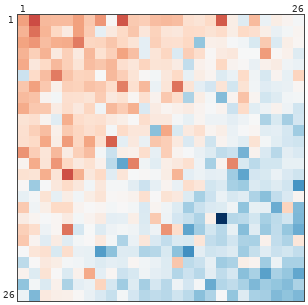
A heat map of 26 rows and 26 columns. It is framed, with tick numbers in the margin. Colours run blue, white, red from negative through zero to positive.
On average the colour sits 50% of the way up the scale. There are no regular stripes. The ninth with the highest average is the top left. Values rise toward the top left.
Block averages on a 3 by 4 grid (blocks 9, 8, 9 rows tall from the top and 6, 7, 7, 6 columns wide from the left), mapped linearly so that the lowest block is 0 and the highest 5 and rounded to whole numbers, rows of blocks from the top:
5433
4321
3210
